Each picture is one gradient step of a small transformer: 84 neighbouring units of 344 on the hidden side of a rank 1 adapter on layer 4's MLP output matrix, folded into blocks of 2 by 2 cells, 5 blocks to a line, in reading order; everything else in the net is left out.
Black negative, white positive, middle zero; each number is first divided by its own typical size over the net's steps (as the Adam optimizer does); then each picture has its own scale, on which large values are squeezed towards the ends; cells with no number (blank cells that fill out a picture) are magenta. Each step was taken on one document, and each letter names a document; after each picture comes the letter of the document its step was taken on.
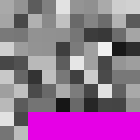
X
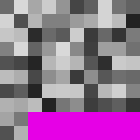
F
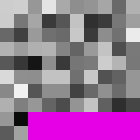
X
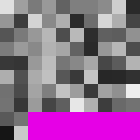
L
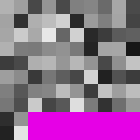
L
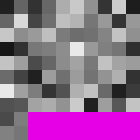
L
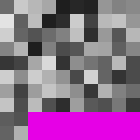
F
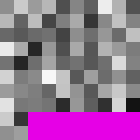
X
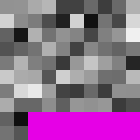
X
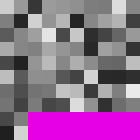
L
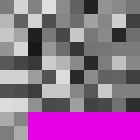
F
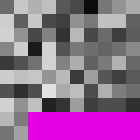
F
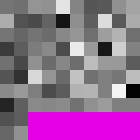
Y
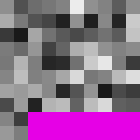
X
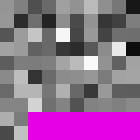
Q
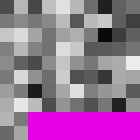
F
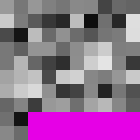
X
